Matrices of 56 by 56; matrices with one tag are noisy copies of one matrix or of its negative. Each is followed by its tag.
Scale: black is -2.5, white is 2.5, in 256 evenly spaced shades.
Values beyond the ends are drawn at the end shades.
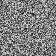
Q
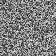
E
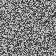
E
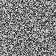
E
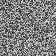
E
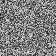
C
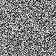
E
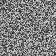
E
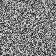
Q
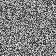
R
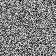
R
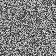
R
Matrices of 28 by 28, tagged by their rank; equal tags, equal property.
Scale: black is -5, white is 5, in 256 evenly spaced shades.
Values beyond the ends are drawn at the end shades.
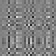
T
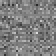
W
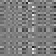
T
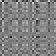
T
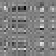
T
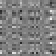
T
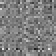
W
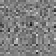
W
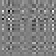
T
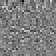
W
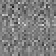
W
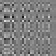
T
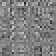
W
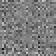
W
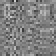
W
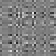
T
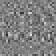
W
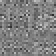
W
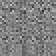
W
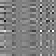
T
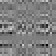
T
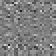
W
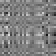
T
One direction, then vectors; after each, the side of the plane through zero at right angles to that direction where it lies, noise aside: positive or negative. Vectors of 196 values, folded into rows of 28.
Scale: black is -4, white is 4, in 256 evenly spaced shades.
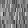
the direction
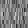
positive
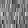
positive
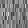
positive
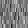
negative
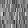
positive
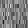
positive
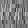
positive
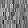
positive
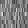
positive
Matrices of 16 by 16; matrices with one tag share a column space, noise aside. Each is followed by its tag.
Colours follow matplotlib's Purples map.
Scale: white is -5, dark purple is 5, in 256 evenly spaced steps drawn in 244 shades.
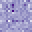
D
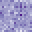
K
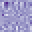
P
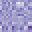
P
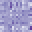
P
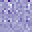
D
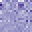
D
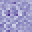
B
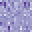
P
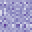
B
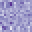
P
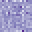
K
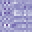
B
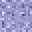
K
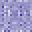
K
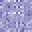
K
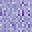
B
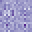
B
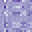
K
